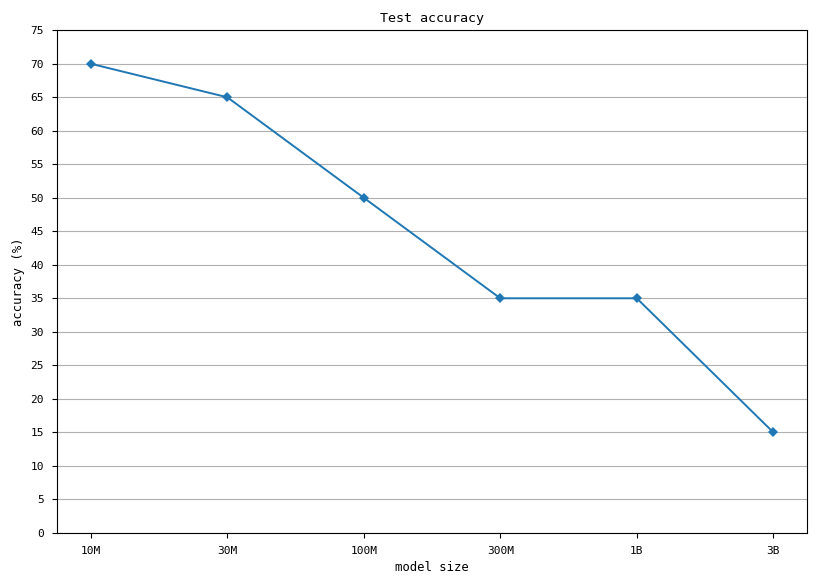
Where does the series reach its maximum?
10M
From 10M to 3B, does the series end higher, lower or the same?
lower
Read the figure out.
Title: Test accuracy
x-axis: model size, ticks 10M 30M 100M 300M 1B 3B
y-axis: accuracy (%), ticks 0 5 10 15 20 25 30 35 40 45 50 55 60 65 70 75
Values:
70 65 50 35 35 15
